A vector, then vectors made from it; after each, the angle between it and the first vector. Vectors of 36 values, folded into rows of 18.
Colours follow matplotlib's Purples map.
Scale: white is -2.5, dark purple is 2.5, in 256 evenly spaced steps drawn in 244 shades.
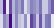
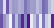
nearly opposite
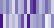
partly opposed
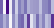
nearly opposite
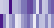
orthogonal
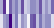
nearly parallel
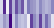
nearly parallel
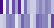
partly opposed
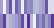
partly opposed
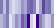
partly opposed
